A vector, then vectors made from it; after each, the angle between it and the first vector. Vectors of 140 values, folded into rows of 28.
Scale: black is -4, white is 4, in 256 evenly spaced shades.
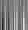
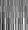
nearly parallel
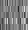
partly aligned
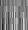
nearly parallel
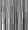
nearly opposite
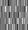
orthogonal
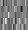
orthogonal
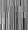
nearly opposite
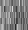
partly opposed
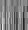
nearly opposite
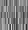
partly opposed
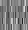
partly aligned
